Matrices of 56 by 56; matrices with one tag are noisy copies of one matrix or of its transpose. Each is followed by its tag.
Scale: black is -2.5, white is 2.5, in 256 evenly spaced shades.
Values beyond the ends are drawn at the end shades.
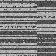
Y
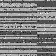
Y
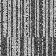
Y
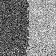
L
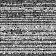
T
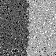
L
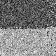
L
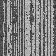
T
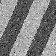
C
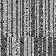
Y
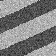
C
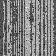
T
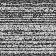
T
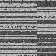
Y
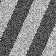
C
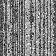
T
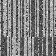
Y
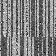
Y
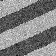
C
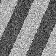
C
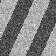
C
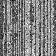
T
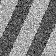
C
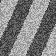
C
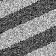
C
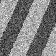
C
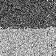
L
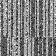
Y
